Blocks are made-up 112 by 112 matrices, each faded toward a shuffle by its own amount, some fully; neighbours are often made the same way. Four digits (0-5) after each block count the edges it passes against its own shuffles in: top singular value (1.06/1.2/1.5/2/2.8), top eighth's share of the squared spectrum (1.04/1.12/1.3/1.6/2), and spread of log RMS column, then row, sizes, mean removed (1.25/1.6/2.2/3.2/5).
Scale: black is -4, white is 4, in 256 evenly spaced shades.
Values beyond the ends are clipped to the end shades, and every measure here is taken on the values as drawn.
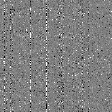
3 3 3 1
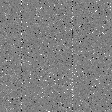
2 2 1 0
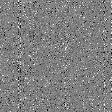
2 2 3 1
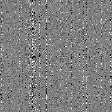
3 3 4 2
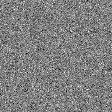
1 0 0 2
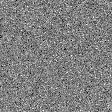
0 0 0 0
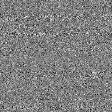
1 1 0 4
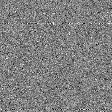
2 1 0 2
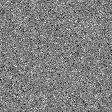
0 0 0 0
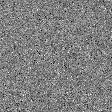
0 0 0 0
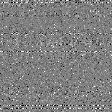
4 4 1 3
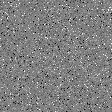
0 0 0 0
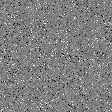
0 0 0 0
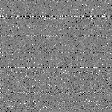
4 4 1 3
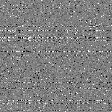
4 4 1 3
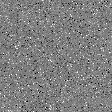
2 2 0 1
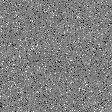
1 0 0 0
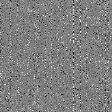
3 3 3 0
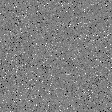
0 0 0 0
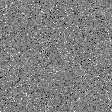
2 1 0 0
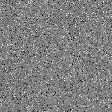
3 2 0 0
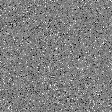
2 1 0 0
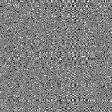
5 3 2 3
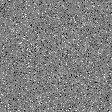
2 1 0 0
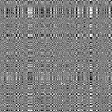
5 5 4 4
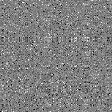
4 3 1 2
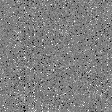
3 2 2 0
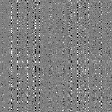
5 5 4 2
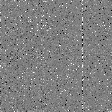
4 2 2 0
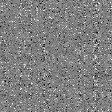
4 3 3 1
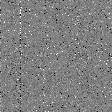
3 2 1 0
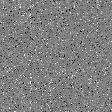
3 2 1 0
